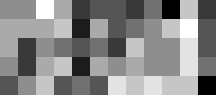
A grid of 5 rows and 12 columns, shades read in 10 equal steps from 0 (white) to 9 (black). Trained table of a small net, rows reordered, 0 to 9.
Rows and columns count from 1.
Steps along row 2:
same same down up down up down down down down up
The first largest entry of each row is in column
10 5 2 5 12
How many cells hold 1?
4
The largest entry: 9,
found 2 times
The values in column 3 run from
0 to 4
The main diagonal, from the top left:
4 3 4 2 5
